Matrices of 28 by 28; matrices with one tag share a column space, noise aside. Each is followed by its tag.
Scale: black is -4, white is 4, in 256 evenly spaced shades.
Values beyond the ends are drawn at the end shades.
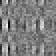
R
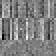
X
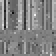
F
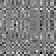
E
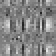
R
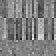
X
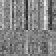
F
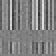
F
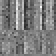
F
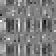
R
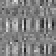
R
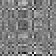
E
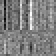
F
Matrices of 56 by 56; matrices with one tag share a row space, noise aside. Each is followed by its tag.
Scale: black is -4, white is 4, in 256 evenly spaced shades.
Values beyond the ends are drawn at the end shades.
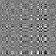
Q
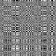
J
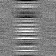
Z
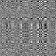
Q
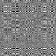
J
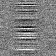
Z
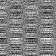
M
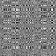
J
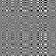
Q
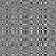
Q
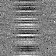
Z
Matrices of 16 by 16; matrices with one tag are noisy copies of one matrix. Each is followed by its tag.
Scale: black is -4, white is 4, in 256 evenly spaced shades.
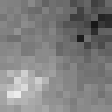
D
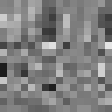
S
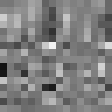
S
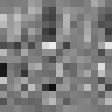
S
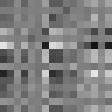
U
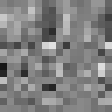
S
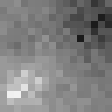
D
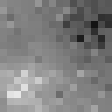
D
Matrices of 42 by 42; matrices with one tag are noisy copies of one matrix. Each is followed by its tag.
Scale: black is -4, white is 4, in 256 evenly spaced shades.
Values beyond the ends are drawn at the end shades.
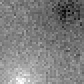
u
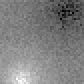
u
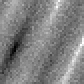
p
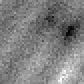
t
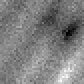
t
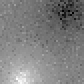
u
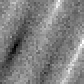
p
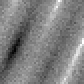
p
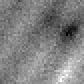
t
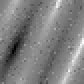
p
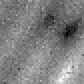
t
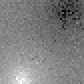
u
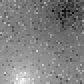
u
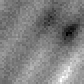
t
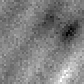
t
